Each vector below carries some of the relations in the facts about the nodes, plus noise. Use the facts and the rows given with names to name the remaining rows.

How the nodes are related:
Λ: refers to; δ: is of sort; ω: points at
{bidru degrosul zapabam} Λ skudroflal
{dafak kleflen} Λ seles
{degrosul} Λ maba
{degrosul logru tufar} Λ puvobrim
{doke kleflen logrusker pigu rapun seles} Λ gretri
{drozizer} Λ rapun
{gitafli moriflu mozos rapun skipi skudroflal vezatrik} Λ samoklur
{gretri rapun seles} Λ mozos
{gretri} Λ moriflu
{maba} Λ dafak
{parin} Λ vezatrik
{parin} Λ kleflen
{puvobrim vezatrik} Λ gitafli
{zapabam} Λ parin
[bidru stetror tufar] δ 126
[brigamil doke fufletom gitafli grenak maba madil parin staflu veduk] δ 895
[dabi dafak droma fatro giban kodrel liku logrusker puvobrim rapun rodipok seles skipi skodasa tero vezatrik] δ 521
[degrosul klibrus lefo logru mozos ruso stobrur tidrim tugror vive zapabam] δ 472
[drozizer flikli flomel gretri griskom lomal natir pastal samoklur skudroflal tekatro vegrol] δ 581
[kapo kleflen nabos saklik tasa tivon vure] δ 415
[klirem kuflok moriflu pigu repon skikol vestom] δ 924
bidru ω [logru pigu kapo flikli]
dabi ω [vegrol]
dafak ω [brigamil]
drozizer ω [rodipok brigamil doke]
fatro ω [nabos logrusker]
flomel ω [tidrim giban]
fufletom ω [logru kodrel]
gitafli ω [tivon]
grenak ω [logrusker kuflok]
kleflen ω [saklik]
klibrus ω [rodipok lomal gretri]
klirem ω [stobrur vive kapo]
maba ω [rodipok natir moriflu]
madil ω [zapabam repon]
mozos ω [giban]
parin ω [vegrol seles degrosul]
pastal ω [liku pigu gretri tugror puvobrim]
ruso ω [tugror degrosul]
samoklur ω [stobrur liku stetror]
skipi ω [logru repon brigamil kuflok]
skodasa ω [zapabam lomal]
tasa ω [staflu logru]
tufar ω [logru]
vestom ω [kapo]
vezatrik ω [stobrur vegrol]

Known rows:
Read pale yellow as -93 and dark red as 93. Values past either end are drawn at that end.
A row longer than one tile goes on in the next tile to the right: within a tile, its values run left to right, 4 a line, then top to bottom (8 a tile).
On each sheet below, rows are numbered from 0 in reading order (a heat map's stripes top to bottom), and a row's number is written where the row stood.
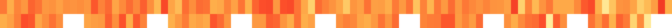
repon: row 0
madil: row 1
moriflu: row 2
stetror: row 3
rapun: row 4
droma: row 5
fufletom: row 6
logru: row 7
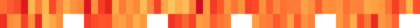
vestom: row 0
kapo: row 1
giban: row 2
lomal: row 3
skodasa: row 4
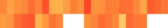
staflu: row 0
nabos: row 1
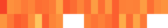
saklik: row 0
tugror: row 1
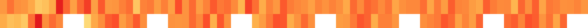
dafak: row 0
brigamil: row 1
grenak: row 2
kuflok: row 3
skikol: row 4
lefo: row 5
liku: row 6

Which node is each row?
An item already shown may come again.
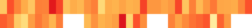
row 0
vezatrik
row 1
skipi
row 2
fufletom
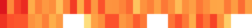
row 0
kapo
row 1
brigamil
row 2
puvobrim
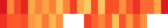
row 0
kapo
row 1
flomel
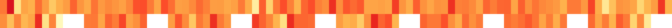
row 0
tufar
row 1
fatro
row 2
skudroflal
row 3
mozos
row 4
maba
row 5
tidrim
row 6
vive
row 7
logru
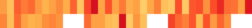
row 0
pigu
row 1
bidru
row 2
flomel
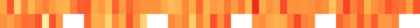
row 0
fufletom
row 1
degrosul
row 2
seles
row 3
zapabam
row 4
pastal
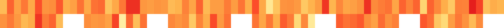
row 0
gitafli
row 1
vegrol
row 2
seles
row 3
logru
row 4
tidrim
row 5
vezatrik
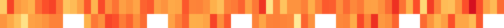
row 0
parin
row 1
rodipok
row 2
gretri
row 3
tasa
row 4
skodasa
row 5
dabi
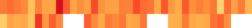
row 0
drozizer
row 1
ruso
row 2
doke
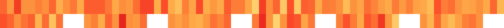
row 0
stobrur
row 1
klibrus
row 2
logrusker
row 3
samoklur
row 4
puvobrim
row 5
pigu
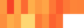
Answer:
kleflen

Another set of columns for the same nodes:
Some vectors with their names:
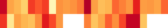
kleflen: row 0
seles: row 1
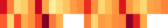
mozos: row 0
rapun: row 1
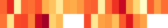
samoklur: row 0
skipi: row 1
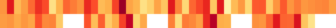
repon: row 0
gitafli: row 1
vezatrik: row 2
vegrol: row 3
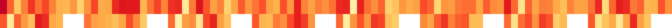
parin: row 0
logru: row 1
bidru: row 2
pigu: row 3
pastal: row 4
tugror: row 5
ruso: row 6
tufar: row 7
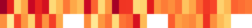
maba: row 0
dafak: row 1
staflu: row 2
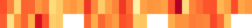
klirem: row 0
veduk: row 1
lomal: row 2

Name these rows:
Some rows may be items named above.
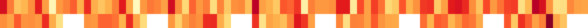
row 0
tidrim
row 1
giban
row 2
dabi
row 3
kleflen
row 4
klibrus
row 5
zapabam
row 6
skudroflal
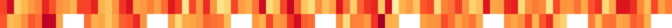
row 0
gretri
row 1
doke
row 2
skodasa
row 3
moriflu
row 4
vezatrik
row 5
rodipok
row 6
stetror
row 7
zapabam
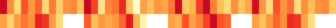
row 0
dabi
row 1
flomel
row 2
moriflu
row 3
dabi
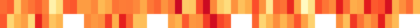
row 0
tasa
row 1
kapo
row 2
moriflu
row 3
fatro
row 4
degrosul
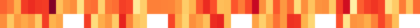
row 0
puvobrim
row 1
fufletom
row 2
logrusker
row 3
dabi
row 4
drozizer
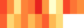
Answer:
fatro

